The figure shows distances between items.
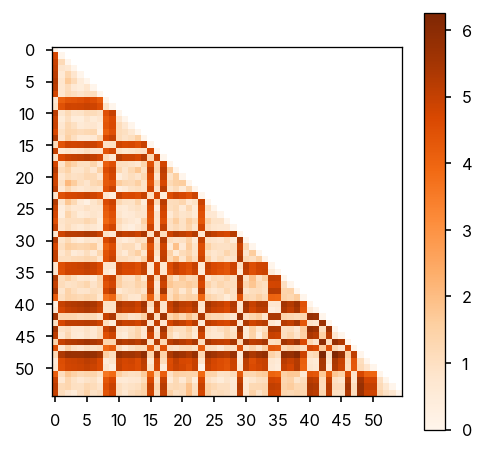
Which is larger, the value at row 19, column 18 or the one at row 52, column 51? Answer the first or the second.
the first
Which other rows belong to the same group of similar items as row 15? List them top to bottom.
0, 8, 9, 17, 23, 29, 34, 35, 40, 41, 43, 46, 48, 49, 50
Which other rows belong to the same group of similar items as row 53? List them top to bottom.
1, 2, 3, 4, 5, 6, 7, 10, 11, 12, 13, 14, 16, 18, 19, 20, 21, 22, 24, 25, 26, 27, 28, 30, 31, 32, 33, 36, 37, 38, 39, 42, 44, 45, 47, 51, 52, 54
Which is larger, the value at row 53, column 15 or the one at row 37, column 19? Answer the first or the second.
the first
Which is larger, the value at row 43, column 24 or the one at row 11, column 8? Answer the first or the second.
the first
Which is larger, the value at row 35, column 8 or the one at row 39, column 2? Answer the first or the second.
the second
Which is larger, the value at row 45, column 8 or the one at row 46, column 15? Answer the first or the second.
the first
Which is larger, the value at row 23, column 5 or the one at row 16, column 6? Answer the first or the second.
the first
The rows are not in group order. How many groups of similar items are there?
2
